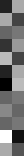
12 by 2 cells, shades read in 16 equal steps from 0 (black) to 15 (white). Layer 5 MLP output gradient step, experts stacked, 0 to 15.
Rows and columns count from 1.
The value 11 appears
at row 5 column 1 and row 7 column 2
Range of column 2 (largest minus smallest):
10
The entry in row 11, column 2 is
1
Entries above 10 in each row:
0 0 0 0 1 0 1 0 0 0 1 0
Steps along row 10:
up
